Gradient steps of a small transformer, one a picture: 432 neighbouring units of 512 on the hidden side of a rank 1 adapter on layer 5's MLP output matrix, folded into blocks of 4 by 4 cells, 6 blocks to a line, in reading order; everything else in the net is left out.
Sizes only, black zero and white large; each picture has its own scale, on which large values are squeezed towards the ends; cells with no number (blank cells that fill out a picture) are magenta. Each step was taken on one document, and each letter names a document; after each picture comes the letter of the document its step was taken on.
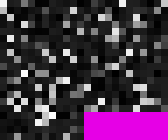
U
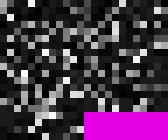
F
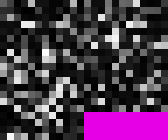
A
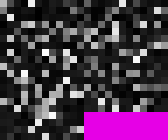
F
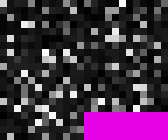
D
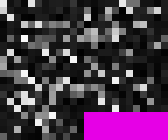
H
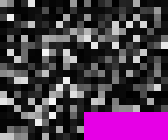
A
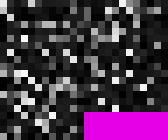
H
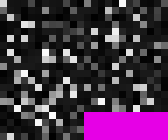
D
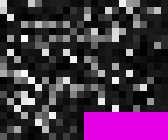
H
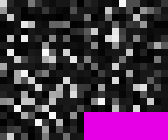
D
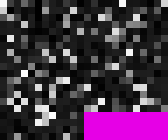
U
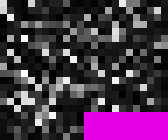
D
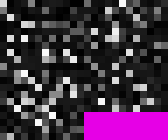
D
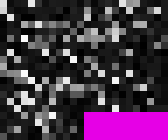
H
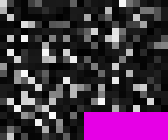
A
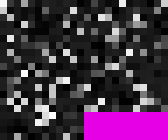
U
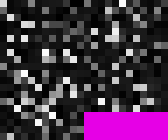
D
